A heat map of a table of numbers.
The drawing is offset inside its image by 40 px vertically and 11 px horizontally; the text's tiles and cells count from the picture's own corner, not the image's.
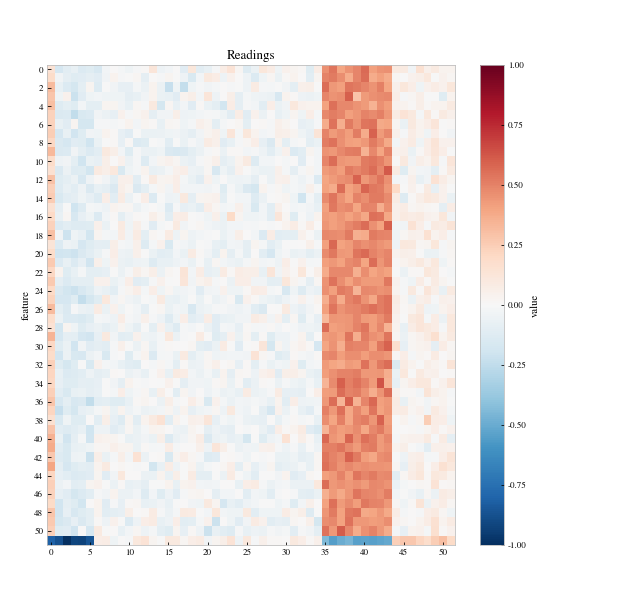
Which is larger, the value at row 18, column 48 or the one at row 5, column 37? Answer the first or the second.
the second
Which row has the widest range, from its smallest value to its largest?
51
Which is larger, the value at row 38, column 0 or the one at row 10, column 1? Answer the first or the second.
the first
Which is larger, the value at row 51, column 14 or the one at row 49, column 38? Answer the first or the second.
the second
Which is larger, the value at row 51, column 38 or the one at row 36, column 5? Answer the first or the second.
the second
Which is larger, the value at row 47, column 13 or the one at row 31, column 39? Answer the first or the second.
the second
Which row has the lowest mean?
51
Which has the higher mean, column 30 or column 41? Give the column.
41
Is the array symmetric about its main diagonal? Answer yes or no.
no
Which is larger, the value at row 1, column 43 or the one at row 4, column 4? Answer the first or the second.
the first
